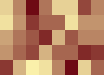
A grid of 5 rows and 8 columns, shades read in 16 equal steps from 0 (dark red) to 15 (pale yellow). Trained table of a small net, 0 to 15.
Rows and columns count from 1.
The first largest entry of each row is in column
1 1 5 4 3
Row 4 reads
9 6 4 11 6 6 2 3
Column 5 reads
13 6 11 6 8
